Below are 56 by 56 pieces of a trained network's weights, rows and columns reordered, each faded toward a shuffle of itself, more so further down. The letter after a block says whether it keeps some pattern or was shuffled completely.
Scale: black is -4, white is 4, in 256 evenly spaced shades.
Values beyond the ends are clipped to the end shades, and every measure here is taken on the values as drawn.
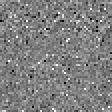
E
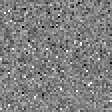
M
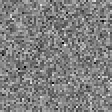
M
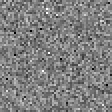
M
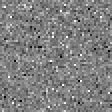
M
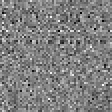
E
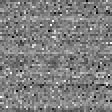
E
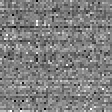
E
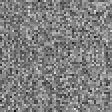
E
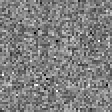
E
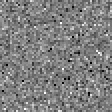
M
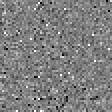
E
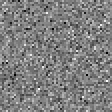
M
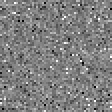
M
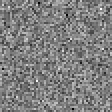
M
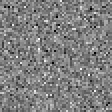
M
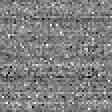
E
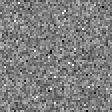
M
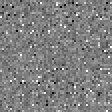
E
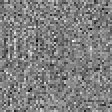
E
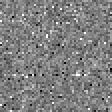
E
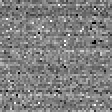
E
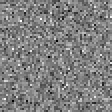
M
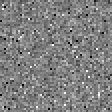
M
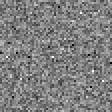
M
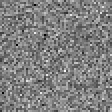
M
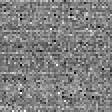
E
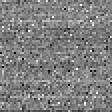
E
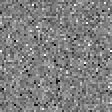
M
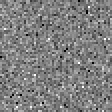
M
